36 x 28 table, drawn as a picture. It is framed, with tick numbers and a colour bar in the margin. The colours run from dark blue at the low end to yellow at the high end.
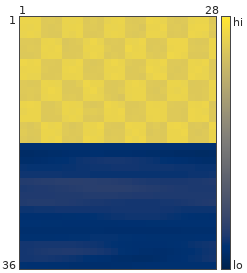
It is made of 2 by 1 panels. Panel 1,1: very high, checkered, faint in contrast. Panel 2,1: very low, streaked across, faint in contrast.
